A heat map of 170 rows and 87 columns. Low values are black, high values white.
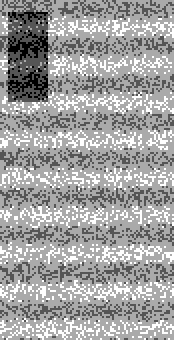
Neither half mirrors the other. The ninth with the lowest average is the top left. Horizontal stripes repeat 9 times down the table. An odd patch, lower than its surroundings, sits in the top left.
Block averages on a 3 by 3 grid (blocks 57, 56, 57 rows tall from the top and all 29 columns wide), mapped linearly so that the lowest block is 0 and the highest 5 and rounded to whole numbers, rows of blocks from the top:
055
555
555
